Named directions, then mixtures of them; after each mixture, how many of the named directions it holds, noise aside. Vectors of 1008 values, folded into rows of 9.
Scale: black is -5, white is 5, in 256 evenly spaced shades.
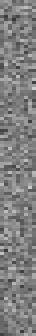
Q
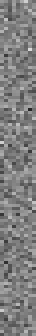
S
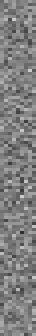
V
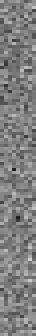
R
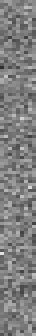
three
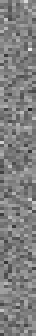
one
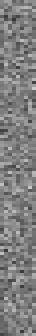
one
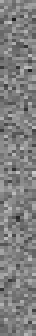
three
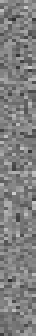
three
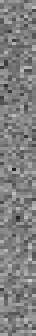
one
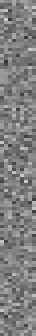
three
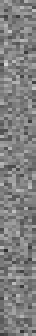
two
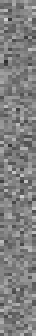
three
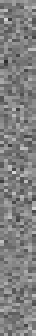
three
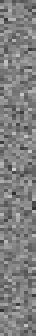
two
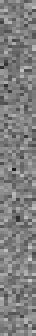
one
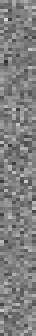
three
